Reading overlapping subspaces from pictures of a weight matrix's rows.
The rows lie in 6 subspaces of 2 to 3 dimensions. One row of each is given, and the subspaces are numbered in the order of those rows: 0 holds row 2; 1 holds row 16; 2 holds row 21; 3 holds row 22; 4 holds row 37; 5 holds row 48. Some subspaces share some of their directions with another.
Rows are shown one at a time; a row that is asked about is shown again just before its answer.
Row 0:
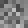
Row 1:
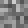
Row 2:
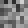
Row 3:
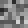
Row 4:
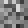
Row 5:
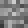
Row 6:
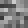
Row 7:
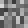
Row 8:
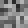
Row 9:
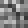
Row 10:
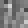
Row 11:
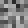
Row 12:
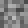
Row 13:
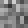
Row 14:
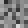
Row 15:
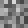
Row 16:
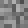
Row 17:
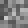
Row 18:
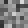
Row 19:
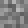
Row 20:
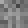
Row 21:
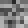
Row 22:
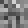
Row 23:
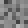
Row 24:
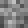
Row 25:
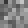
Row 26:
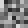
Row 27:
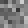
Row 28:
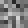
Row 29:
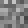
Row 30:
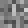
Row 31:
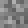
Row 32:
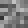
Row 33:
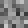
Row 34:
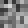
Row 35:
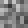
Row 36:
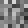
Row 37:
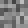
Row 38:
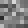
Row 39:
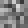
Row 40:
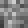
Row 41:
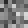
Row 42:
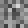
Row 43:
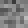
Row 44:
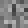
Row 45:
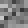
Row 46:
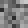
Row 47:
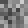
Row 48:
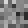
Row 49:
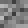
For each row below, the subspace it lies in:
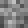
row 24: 2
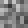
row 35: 1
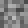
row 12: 2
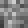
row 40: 2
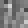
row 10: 1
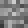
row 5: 2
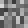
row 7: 4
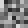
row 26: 4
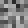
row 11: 3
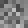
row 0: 4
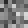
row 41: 5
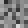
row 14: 4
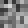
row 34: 1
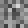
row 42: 5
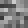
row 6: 0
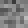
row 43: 2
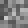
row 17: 0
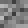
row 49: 0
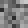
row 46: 2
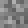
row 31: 4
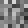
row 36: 5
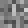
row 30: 1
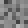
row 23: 4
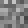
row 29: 5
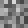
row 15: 5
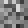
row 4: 4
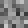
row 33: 5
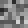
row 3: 4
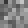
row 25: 0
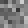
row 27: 3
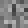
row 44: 1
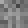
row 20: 3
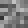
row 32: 0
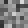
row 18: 2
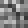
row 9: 5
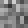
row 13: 1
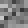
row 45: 0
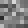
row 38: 0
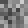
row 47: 3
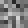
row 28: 3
